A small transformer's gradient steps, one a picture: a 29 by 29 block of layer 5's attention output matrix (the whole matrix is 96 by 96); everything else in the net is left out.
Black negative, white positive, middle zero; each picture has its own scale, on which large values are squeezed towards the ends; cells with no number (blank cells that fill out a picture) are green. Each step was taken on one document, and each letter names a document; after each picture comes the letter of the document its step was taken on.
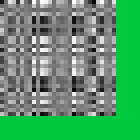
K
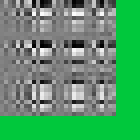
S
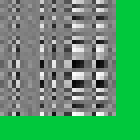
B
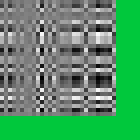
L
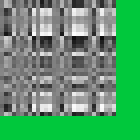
S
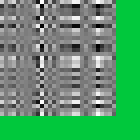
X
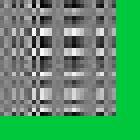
S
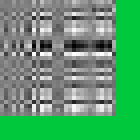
S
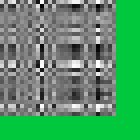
X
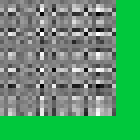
L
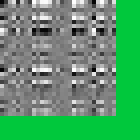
K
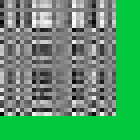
K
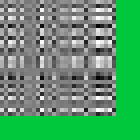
L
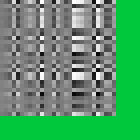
B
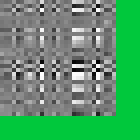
B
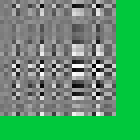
B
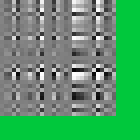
B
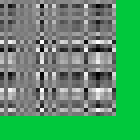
L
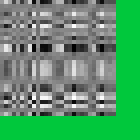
S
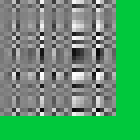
B
